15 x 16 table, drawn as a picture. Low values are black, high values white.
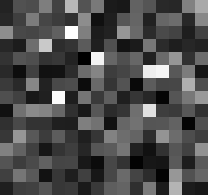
The values are skewed, with a long tail toward high values. No single row or column stands out from its neighbours. The ninth with the highest average is the middle right. Neither half mirrors the other. On average the colour sits 30% of the way up the scale. There is no overall slope. There are no regular stripes.
